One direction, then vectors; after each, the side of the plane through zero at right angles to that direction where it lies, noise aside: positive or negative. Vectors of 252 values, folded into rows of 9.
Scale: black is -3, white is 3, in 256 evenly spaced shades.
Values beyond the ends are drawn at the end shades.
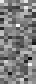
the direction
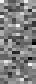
positive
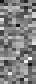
negative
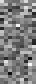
positive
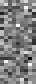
positive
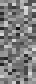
positive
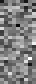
negative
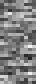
positive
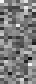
positive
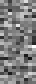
positive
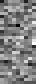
negative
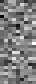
negative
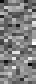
negative
